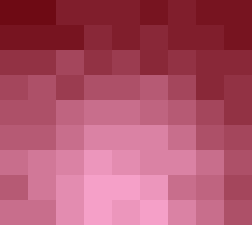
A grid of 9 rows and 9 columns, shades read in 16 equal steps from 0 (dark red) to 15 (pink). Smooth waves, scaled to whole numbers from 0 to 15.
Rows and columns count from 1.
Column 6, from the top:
1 3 3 8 9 12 12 14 15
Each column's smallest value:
0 0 1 2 2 1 2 1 1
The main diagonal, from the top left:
0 1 6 7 10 12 12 9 7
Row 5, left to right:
7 7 9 10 10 9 8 6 4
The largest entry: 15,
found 4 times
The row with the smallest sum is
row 1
